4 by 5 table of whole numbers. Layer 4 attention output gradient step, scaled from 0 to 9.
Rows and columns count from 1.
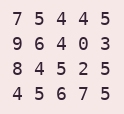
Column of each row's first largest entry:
1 1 1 4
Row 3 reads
8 4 5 2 5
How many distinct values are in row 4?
4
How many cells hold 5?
6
